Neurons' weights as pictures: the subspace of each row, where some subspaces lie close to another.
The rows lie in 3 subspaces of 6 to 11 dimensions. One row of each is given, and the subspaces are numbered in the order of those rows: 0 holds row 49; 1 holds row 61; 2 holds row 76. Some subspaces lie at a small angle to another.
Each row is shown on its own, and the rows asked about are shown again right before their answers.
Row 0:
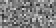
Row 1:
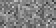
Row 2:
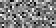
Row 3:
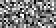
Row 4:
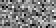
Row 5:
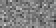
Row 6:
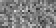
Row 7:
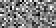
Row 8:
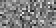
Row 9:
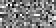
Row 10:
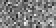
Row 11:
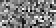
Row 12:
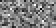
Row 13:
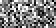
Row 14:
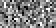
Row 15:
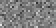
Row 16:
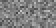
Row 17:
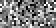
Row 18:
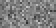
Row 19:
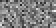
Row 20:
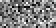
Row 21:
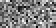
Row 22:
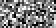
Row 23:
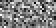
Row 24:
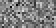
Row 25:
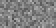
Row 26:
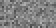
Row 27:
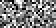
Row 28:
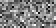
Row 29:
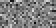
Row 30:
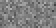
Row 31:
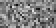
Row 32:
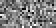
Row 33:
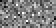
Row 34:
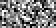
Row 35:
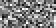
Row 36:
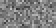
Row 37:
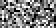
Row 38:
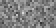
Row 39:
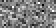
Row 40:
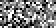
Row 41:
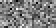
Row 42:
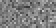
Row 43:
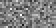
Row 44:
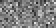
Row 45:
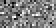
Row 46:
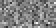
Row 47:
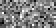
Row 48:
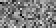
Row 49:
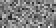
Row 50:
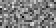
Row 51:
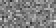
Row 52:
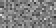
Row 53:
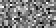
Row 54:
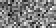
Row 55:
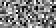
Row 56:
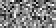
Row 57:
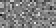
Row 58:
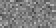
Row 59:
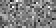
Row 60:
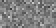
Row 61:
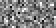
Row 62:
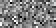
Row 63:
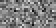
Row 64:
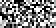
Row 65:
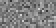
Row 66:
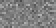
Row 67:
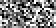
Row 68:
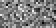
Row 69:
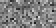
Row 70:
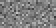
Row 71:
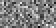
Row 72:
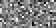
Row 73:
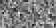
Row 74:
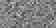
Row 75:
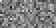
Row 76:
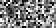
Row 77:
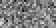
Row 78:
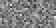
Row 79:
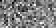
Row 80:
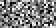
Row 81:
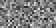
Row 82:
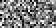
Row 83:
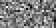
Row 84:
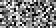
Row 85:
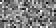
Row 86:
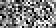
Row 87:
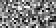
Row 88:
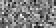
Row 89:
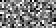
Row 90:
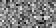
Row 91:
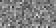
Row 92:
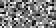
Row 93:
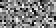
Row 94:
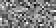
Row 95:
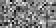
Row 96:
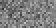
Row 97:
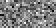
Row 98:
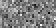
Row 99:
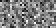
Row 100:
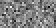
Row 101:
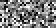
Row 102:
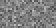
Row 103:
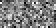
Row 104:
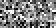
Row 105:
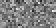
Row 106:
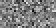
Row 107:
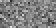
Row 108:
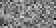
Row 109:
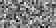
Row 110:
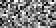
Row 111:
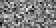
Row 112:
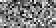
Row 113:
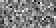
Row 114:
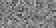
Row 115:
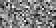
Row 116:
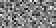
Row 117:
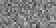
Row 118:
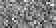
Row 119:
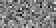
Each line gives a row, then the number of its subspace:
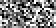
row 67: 0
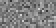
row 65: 1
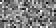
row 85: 0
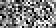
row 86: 1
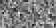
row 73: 2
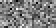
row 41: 1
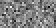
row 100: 0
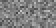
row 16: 2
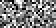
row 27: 0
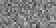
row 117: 2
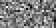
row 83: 0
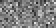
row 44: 2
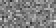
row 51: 0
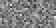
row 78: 1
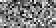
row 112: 1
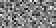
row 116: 1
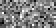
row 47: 2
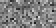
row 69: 1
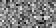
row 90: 0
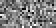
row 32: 0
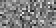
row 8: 0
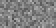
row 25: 1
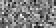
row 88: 2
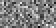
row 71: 2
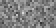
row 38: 2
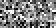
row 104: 0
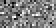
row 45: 2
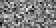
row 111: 2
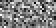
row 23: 1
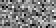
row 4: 0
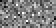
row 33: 2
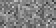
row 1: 2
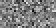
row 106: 1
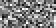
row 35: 0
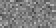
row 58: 1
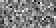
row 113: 0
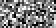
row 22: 0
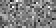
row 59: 1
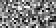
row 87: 1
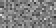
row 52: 1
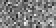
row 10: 2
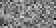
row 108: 2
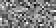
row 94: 1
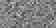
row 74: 2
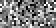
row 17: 2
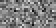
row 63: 1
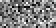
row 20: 1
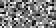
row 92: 2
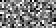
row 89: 0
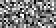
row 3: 2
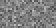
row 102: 1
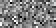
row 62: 2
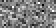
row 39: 0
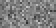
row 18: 1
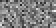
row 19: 0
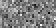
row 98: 2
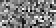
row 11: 0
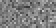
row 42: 1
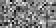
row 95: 0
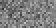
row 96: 2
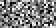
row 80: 2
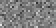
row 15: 0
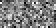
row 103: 0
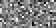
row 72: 2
